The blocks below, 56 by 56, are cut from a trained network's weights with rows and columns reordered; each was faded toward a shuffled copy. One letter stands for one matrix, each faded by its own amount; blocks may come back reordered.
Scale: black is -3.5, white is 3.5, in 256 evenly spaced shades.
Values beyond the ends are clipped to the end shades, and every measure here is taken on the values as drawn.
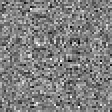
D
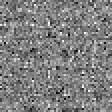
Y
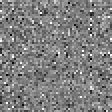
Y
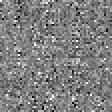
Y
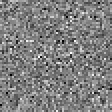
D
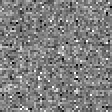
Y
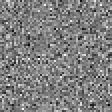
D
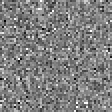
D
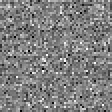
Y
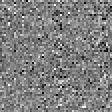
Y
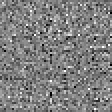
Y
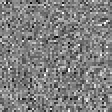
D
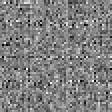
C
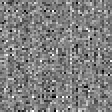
C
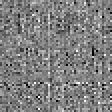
C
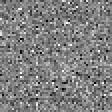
Y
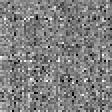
C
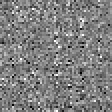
Y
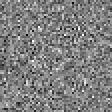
D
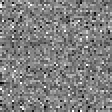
Y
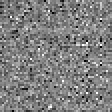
Y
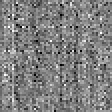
C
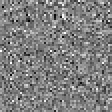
D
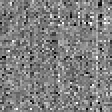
C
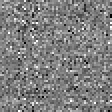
Y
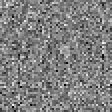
D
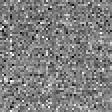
Y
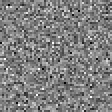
D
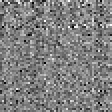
C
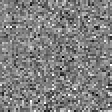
D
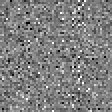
Y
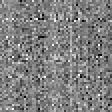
C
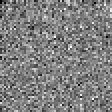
D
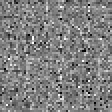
Y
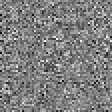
D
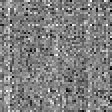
C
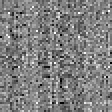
C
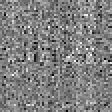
C
